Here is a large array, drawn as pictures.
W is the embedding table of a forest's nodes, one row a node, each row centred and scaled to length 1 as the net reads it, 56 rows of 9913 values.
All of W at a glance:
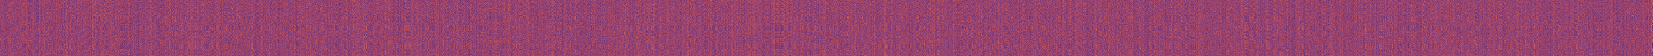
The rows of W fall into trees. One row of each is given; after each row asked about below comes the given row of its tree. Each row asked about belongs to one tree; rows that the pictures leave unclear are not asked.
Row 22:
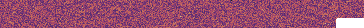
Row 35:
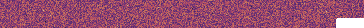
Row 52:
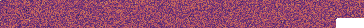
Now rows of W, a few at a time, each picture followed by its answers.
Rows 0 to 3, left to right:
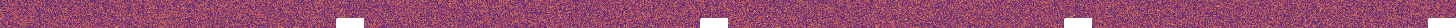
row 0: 35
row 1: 52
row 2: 35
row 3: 22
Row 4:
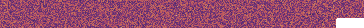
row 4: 22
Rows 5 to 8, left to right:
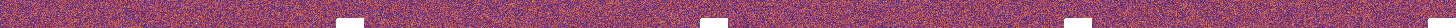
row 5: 52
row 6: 35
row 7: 52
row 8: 22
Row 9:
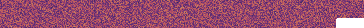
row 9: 35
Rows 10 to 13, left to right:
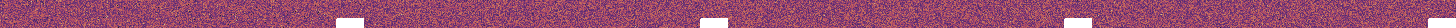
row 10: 22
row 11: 52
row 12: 35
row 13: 35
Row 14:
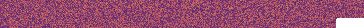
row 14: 52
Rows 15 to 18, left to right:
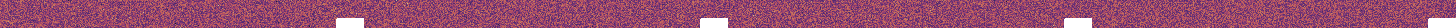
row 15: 22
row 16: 35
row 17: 35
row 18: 35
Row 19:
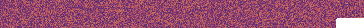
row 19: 52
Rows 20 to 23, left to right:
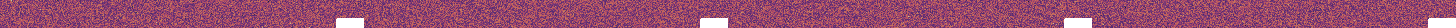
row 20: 35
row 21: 35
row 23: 52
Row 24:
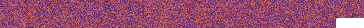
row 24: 35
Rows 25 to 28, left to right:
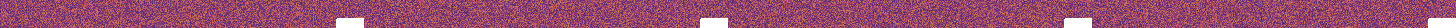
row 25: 52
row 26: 52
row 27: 52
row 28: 52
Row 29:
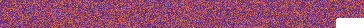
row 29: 52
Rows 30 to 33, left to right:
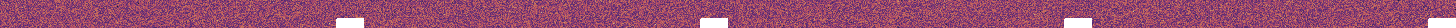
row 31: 35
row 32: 35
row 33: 52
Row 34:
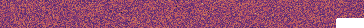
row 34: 35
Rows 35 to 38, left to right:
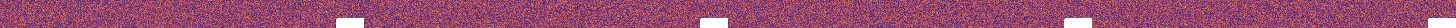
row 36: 52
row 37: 52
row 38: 22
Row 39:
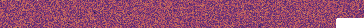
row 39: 35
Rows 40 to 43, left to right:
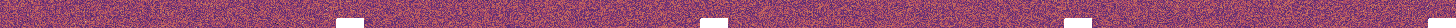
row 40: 22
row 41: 52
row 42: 22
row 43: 52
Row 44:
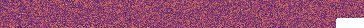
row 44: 52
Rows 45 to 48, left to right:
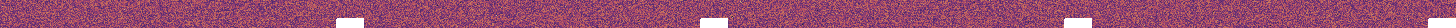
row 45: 52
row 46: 52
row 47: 52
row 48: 52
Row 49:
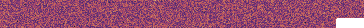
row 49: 22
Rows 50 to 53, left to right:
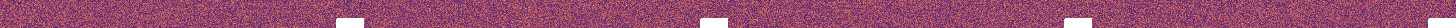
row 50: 35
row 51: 35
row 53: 35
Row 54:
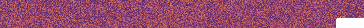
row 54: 35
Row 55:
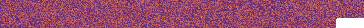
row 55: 52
